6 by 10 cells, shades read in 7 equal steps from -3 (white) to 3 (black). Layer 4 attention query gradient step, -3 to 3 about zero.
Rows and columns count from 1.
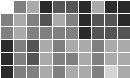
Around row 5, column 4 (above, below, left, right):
-1 -1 1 0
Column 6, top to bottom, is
1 0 0 -1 0 -1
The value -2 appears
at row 6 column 9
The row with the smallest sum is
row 6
